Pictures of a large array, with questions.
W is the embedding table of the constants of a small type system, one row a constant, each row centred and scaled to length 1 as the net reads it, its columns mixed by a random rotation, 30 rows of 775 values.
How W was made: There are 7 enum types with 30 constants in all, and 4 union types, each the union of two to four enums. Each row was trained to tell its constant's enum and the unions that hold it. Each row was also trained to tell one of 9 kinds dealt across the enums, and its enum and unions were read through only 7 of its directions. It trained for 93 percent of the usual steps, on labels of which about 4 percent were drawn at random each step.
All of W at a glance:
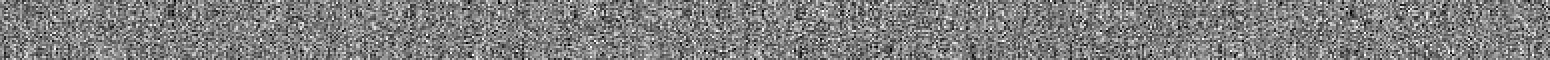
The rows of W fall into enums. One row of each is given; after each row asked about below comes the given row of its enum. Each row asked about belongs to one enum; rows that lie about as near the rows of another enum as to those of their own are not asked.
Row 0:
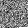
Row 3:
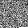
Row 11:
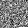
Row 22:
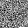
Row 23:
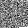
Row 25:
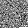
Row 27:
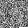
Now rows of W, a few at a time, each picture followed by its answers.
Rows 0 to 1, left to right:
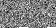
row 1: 23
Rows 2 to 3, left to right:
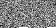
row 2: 11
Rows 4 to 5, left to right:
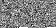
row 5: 3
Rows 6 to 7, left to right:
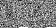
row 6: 3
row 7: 3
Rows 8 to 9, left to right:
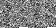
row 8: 27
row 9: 23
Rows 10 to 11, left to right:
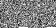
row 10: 22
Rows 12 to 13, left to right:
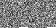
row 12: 3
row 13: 11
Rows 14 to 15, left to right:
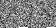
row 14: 11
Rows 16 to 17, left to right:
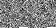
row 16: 27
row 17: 11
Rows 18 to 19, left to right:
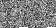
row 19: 22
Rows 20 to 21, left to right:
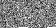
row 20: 3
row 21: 0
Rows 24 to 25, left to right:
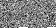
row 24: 22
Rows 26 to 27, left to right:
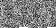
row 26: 23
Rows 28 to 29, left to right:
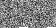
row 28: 23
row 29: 22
